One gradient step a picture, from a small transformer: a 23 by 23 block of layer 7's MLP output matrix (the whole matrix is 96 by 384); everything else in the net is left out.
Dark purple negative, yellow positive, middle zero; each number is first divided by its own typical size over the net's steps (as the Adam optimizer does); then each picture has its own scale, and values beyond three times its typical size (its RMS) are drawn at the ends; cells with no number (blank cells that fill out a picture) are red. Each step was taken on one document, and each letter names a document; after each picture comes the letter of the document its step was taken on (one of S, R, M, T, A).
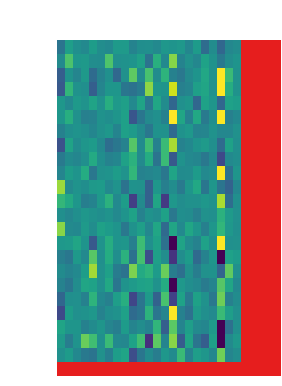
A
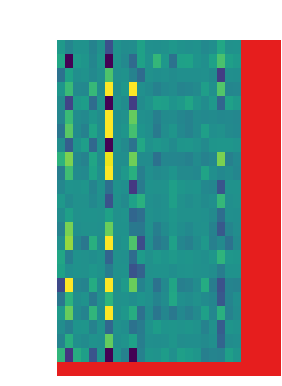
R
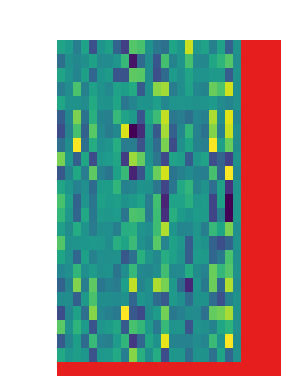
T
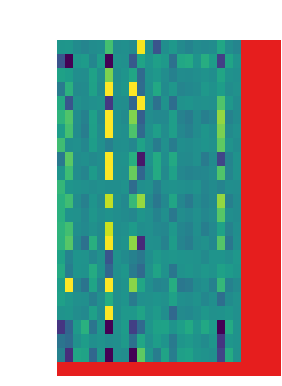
R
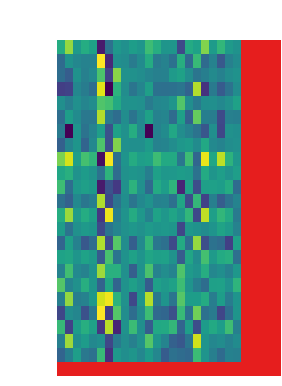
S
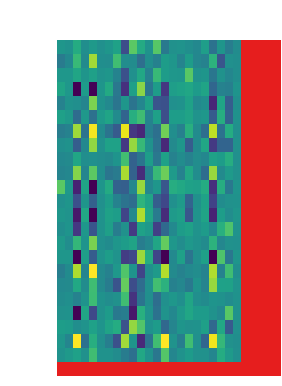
T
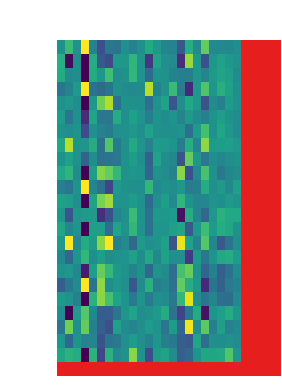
S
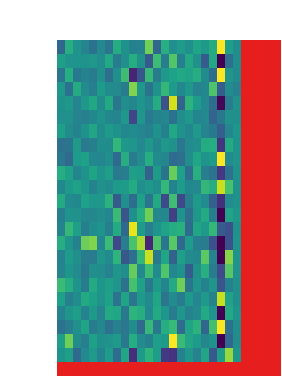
A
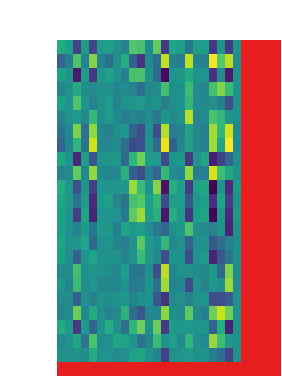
T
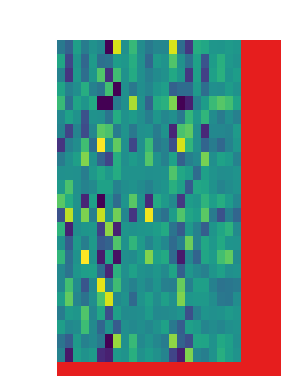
S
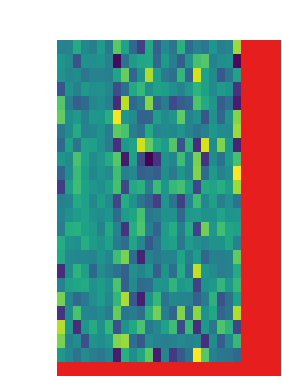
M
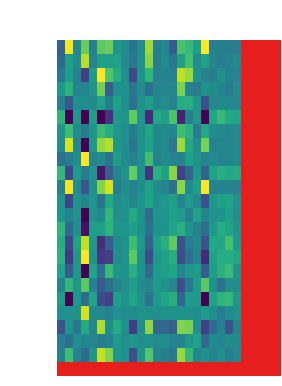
S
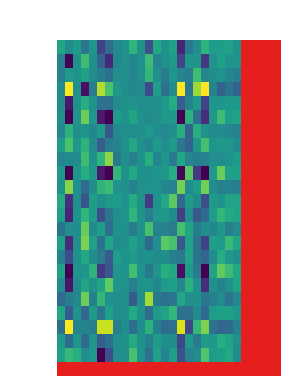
S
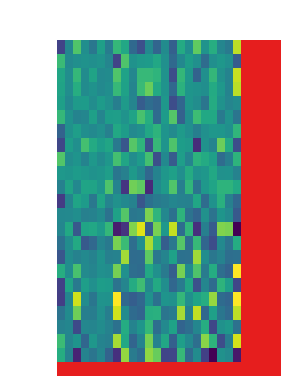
M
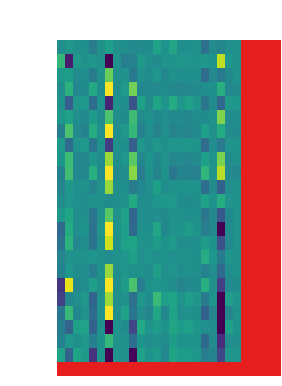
R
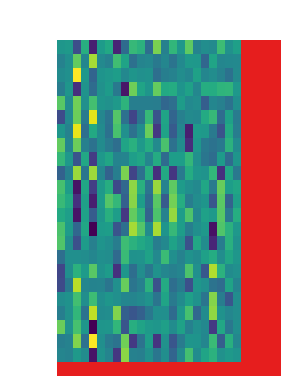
T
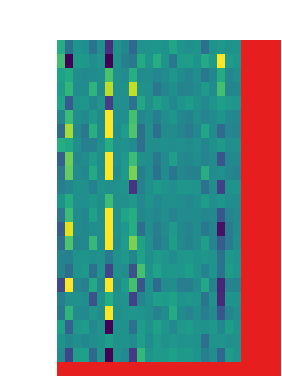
R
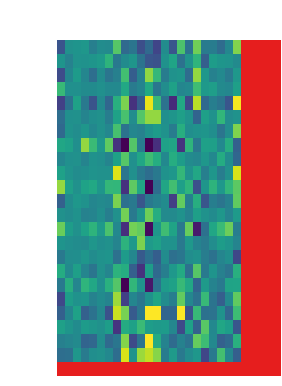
M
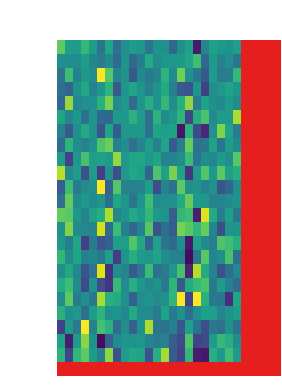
S
